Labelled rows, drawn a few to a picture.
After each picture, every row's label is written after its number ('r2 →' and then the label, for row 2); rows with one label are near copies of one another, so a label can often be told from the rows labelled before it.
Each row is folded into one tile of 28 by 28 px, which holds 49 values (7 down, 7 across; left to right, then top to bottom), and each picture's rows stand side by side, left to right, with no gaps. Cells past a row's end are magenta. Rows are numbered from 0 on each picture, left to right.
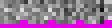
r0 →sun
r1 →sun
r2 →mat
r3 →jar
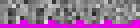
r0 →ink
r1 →ink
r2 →mat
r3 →ink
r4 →sun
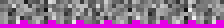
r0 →ink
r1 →jar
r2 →ink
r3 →mat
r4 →jar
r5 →ink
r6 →jar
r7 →ink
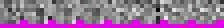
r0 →mat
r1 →ink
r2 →ink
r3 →ink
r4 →sun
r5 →jar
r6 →sun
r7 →sun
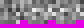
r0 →mat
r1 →sun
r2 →sun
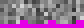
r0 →ink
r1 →mat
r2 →jar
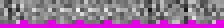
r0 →mat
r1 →sun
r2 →sun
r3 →sun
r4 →sun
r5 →mat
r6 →jar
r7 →mat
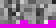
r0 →mat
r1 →ink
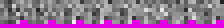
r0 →mat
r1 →mat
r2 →ink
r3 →ink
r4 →ink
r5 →sun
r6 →jar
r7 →ink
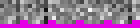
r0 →jar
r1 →jar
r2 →sun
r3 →sun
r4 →jar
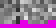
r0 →jar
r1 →sun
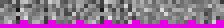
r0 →jar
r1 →jar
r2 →mat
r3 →jar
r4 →mat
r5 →sun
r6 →sun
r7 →ink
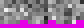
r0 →sun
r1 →jar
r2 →ink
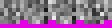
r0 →mat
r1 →jar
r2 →jar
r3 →mat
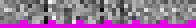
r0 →sun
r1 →jar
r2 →ink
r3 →jar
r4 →mat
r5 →sun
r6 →sun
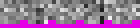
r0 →sun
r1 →ink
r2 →sun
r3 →jar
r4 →sun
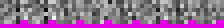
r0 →jar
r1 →jar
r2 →mat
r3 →ink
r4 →mat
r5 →jar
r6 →mat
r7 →mat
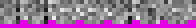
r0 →jar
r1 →jar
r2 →sun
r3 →sun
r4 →jar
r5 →ink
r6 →sun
